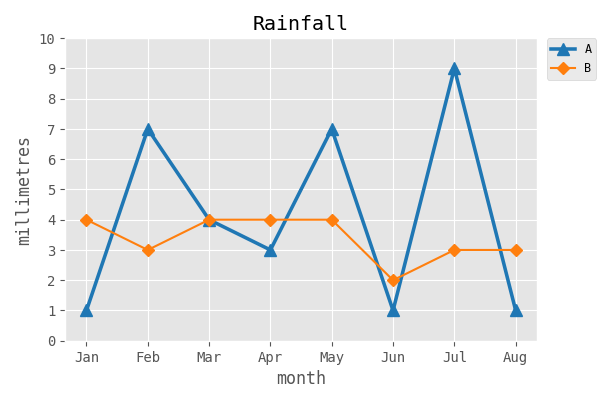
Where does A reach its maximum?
Jul
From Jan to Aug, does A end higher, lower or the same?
the same
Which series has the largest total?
A
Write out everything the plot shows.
Title: Rainfall
x-axis: month, ticks Jan Feb Mar Apr May Jun Jul Aug
y-axis: millimetres, ticks 0 1 2 3 4 5 6 7 8 9 10
Legend: A, B
Values:
A: 1 7 4 3 7 1 9 1
B: 4 3 4 4 4 2 3 3
